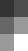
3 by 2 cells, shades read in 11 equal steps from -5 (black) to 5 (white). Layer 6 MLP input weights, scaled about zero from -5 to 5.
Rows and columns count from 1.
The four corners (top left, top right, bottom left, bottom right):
-3 -2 1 5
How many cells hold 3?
0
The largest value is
5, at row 3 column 2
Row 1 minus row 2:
-2 -3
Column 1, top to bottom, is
-3 -1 1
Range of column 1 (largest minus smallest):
4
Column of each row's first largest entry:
2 2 2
